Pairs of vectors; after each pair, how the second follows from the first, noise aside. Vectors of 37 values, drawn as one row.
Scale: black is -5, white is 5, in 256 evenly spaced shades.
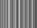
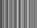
reversed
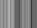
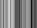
scaled up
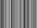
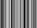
scaled up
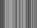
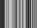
scaled up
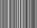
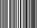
scaled up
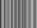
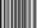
scaled up
